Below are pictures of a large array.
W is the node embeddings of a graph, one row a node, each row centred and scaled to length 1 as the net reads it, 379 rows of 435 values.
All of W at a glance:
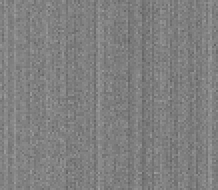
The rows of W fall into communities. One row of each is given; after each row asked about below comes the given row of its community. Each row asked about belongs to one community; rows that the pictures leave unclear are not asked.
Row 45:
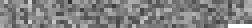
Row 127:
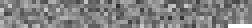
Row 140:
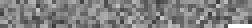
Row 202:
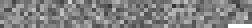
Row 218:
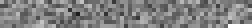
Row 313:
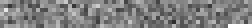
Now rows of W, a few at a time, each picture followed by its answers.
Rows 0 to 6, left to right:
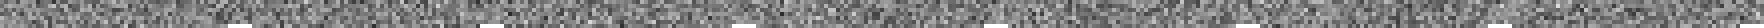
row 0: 140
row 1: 127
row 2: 202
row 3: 127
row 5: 127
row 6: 313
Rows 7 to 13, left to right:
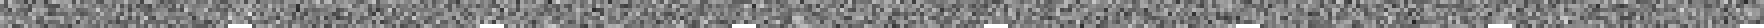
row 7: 218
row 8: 313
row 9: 127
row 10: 127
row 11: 313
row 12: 202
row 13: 202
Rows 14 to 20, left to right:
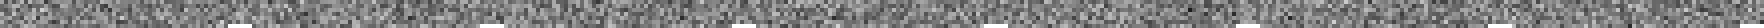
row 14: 218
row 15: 140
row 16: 140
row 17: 313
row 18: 218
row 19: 313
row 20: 45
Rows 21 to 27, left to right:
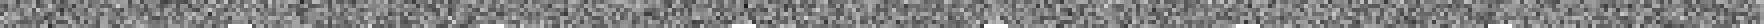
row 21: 140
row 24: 218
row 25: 140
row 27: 45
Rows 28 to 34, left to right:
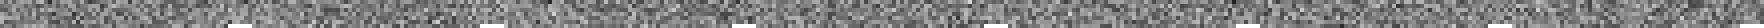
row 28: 218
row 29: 218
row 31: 127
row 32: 202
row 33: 218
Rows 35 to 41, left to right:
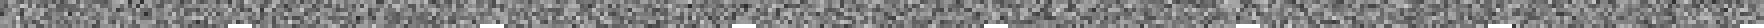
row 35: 140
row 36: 313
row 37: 202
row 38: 218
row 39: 313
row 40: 45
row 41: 202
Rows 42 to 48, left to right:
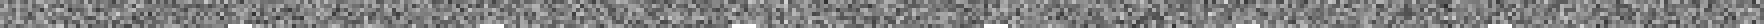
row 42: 45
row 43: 313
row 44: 202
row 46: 127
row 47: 140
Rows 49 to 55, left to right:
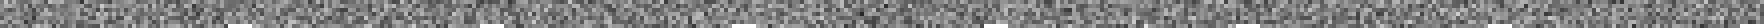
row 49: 127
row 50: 127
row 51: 202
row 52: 45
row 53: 140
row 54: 313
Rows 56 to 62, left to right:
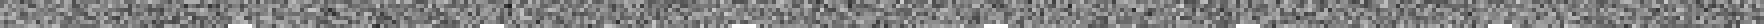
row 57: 218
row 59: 140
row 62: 45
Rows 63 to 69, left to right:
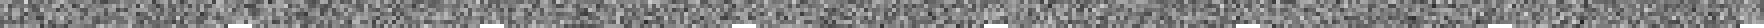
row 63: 313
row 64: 140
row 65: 218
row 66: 218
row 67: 45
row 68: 45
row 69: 218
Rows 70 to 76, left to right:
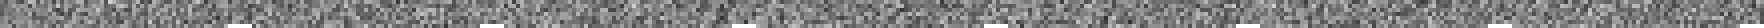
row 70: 140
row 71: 202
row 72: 127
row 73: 45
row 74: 140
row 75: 140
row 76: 140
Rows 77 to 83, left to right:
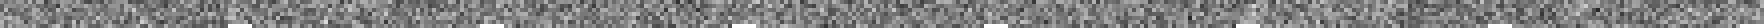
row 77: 218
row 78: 140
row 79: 127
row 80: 218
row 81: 127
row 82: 45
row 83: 202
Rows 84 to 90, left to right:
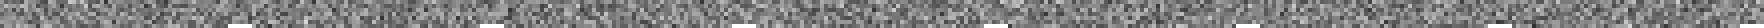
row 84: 140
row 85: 202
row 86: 202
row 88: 127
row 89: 202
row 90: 313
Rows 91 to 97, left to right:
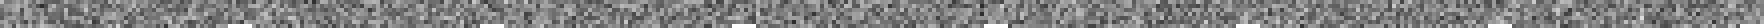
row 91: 140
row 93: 218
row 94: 127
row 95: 313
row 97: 313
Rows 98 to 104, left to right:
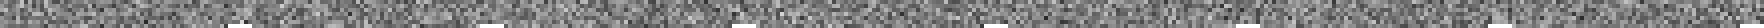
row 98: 45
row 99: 202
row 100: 202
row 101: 45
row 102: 140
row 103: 218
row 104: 218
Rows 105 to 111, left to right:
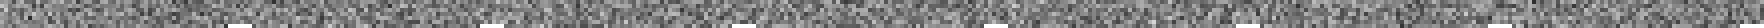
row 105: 45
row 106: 202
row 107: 218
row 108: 140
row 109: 127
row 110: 313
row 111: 127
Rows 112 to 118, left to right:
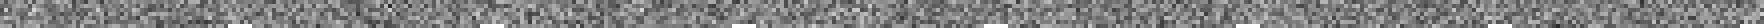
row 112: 218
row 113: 202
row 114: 45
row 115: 140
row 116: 127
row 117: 218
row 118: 202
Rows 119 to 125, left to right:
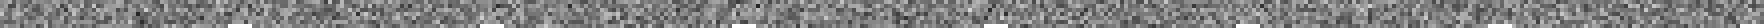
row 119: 313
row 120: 218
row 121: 127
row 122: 313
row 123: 218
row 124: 127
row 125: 45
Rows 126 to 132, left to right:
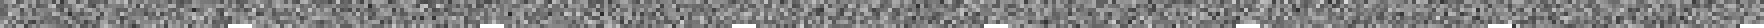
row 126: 140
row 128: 202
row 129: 313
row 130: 140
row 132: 313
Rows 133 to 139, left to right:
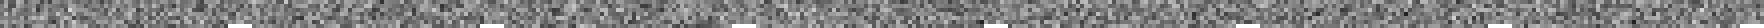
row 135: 202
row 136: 45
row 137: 313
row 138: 313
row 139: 140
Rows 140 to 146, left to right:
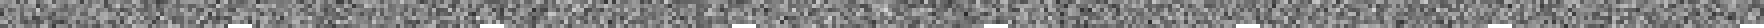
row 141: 218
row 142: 127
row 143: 45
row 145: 313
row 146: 313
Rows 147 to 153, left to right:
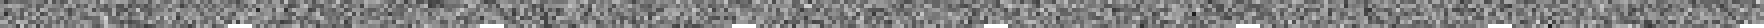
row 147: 202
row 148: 140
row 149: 202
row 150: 140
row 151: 202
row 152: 202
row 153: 202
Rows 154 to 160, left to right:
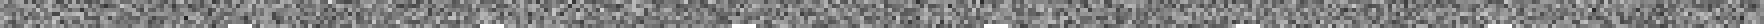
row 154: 45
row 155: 218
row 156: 45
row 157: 202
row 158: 202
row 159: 202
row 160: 202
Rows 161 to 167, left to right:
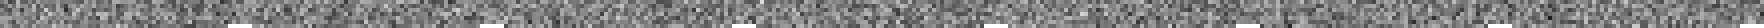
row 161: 127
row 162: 313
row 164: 45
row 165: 127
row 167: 140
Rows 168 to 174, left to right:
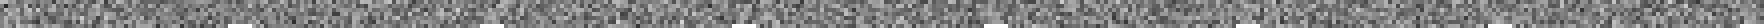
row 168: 140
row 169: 140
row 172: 218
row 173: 140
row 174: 140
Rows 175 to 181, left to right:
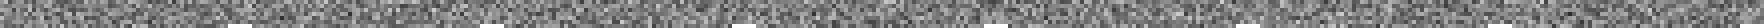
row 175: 45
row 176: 313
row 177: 127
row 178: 127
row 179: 202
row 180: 45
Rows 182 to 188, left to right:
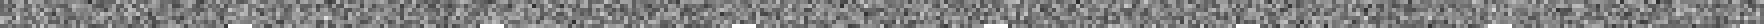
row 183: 127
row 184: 218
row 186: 313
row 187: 202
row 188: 202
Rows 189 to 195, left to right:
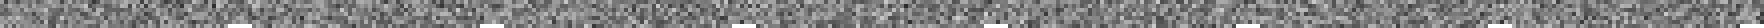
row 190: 202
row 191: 45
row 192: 127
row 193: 127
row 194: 218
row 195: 218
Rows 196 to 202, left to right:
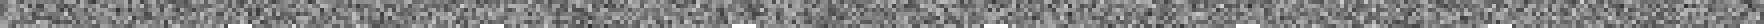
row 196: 140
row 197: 202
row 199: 218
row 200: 45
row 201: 202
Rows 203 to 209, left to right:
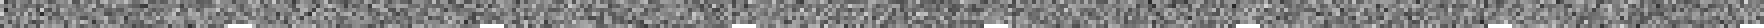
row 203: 202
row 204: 45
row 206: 127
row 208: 127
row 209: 218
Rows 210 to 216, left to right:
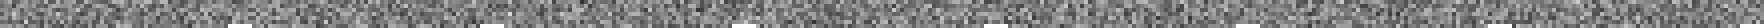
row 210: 313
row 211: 140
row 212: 127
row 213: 140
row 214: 313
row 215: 202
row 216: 313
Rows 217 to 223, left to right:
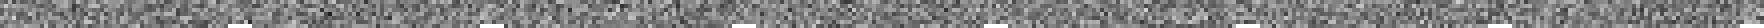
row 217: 218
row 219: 127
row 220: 218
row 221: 202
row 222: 140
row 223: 218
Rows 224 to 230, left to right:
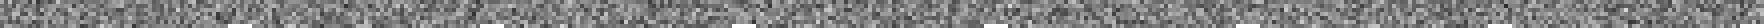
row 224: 313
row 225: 127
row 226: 202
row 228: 202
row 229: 218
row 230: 45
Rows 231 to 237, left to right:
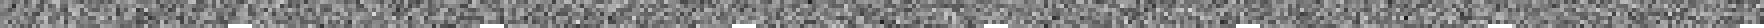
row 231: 127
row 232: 140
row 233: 313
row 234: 202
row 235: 140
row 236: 202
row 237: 140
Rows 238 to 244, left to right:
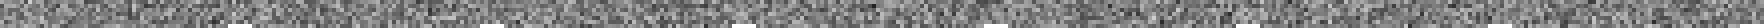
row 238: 218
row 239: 140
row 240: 218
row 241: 127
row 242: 218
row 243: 313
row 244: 140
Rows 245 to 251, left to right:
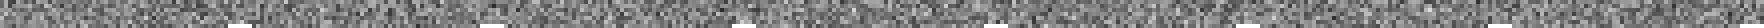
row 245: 45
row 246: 313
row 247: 140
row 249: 127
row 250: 140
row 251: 140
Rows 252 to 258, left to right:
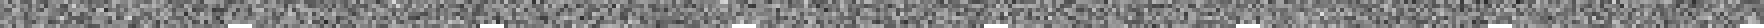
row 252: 127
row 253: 45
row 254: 313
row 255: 45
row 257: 45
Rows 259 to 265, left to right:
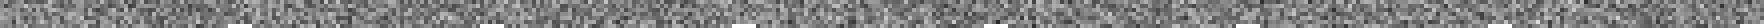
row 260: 45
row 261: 140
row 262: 140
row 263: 202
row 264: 218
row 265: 202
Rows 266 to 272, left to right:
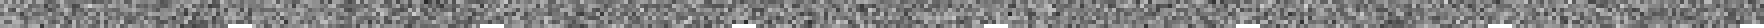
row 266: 218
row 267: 45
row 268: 218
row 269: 202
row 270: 218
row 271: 202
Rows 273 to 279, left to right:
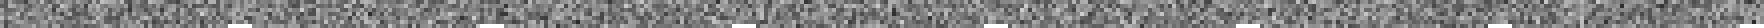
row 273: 218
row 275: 313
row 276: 313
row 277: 313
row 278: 127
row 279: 313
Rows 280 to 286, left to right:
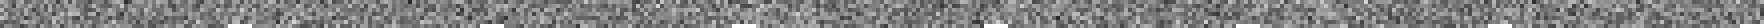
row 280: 313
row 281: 45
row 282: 202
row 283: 45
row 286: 313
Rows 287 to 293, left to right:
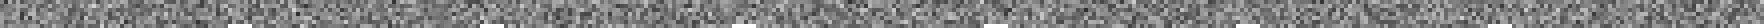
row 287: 218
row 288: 218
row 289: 313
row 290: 140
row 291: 218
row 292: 202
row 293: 127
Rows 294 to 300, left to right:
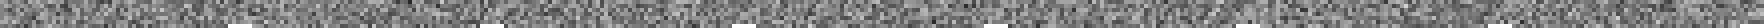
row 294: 127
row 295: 45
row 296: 202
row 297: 202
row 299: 45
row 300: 202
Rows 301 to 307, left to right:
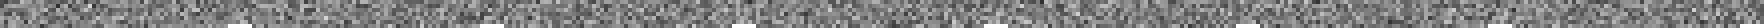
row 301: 218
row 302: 140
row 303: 218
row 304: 202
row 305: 218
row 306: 202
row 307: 140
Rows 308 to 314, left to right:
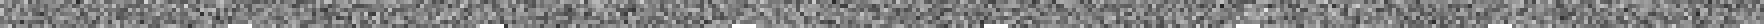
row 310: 313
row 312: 127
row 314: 127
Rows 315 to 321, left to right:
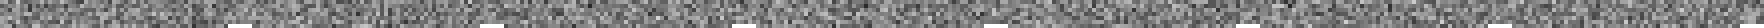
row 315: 127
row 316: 218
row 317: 202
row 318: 45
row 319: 218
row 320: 218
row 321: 202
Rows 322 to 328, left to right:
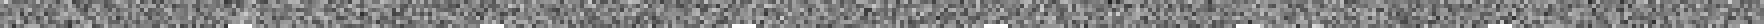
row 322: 202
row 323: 45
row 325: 218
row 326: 127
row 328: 127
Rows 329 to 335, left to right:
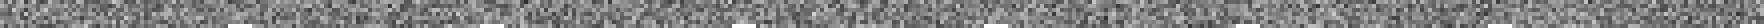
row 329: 202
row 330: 313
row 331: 140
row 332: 313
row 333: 140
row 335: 45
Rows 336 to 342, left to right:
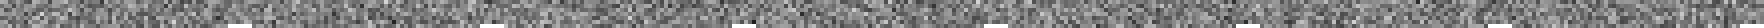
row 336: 127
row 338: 45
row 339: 140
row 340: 45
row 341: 127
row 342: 202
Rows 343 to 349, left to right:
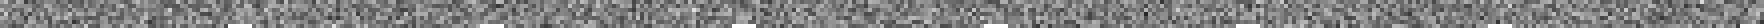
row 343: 45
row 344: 202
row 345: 202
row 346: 202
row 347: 202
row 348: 45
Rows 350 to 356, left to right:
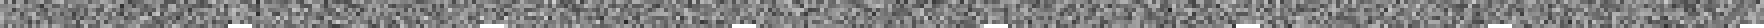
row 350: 218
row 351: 218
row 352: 45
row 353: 140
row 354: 313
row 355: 127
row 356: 127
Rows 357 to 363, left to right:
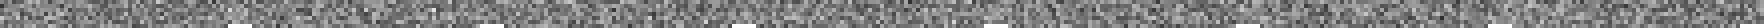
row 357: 218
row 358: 202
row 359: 127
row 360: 202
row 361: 45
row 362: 127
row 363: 45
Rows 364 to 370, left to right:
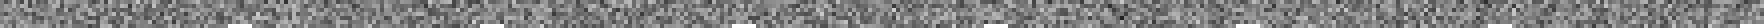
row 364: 140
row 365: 218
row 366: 218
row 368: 202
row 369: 127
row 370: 127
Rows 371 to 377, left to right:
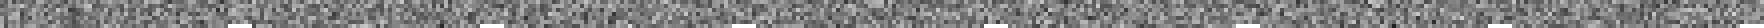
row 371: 218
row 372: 313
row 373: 313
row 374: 140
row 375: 202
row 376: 140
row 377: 202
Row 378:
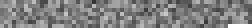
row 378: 140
